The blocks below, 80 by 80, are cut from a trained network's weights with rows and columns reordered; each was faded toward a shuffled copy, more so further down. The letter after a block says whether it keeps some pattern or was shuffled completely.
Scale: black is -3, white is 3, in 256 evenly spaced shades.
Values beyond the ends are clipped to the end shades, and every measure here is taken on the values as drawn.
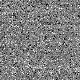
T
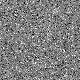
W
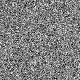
W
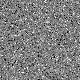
W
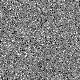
W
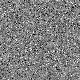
W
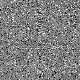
T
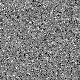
W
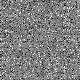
T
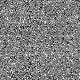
T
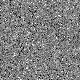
W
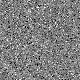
W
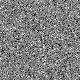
W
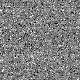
T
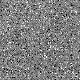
T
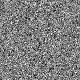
T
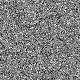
W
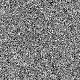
T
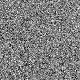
T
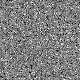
W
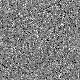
T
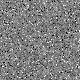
W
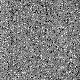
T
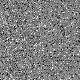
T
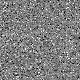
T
